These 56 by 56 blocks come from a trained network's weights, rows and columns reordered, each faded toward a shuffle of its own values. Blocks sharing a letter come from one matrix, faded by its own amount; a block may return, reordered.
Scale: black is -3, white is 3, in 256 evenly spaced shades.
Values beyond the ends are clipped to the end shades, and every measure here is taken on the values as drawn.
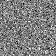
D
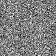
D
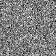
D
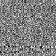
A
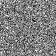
D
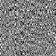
A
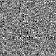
A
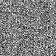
D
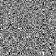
A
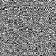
A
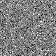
D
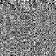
A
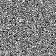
D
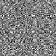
A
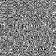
A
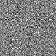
A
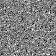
D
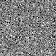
D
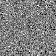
D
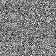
D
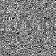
A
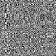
A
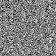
D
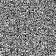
D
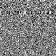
D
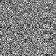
A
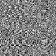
A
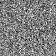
D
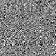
A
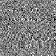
A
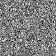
D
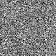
D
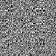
A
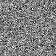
D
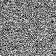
D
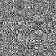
A
